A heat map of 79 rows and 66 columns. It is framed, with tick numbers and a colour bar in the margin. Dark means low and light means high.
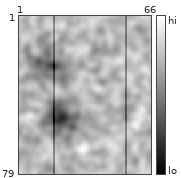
Average level on the scale: 70%. Ninth with the lowest average: middle left. Odd lines: columns 18 and 54. Dips: two.
